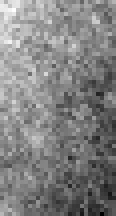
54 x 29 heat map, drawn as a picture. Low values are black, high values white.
Neither half mirrors the other. The top left is the ninth with the highest average. The field climbs toward the top left. The ninth with the lowest average is the bottom right. No regular stripes run through it.
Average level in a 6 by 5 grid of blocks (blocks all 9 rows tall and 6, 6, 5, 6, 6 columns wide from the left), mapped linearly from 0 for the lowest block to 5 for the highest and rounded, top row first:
54333 / 43332 / 43221 / 33221 / 22211 / 32100
